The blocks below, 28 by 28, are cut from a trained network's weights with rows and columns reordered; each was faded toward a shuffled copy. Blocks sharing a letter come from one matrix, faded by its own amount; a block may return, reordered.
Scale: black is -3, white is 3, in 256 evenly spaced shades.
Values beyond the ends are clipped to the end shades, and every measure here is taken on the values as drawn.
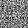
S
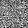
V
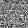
V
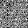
V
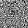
S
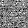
V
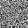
S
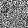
S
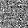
V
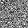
S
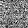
V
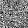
S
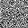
S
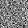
S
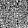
V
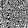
V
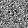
S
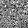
V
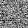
V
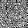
V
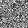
S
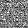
V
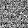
V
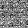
V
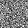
S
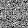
V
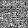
V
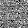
V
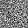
S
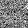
V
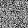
S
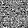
V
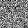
S
